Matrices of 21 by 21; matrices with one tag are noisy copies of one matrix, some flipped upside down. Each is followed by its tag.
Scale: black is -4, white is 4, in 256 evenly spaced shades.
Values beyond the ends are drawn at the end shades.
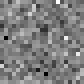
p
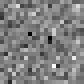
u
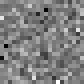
p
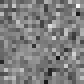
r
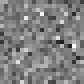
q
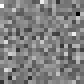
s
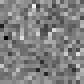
p
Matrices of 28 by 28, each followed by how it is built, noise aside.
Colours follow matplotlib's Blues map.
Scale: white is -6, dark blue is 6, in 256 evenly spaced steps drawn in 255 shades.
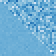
upper triangular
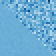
upper triangular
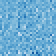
low rank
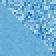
upper triangular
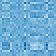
low rank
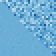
upper triangular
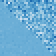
upper triangular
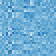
low rank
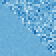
upper triangular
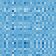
low rank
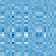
low rank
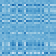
low rank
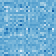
low rank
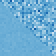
upper triangular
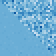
upper triangular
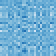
low rank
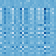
low rank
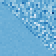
upper triangular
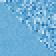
upper triangular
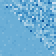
upper triangular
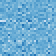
low rank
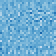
low rank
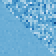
upper triangular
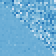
upper triangular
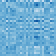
low rank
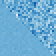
upper triangular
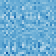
low rank
